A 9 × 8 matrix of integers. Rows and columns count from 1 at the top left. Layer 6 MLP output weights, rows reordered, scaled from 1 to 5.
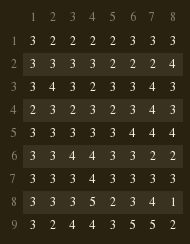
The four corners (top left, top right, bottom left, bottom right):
3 3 3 2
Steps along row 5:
same same same same up same same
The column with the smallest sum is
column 5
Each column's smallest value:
2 2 2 2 2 2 2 1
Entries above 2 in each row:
4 5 7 5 8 6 8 6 6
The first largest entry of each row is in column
1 8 2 7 6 3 4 4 6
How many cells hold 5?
3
